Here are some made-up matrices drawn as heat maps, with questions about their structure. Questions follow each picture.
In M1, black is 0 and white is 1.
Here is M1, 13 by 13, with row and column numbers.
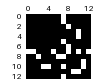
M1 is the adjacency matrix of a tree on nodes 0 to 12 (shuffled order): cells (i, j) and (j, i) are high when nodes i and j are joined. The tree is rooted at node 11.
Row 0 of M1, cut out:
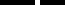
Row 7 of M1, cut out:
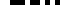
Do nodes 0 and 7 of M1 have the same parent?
no
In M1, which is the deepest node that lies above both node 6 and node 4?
10
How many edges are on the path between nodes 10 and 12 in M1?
2
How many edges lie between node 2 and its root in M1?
4
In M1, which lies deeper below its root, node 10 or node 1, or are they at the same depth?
node 1
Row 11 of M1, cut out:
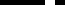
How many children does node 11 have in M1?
2
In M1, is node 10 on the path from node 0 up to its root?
yes
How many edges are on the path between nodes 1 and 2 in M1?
3
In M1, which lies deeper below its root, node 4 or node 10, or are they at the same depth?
node 4
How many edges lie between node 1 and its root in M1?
3
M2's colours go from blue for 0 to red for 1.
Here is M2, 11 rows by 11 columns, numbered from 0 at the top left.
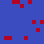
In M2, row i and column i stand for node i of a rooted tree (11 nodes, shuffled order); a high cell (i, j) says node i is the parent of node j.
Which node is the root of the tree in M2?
0
